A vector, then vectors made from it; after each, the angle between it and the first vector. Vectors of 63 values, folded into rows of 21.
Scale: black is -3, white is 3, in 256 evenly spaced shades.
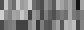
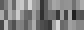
partly aligned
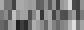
partly aligned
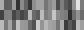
nearly opposite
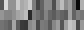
nearly parallel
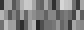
partly aligned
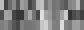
partly opposed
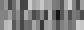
orthogonal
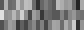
nearly parallel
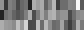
nearly opposite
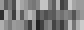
orthogonal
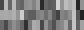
partly aligned
